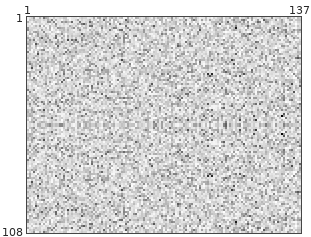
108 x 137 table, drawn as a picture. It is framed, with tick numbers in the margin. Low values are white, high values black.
No seam splits the table. No overall slope runs across the table. The values are skewed, with a long tail toward high values. On average the colour sits 20% of the way up the scale. It is mirror symmetric from top to bottom.
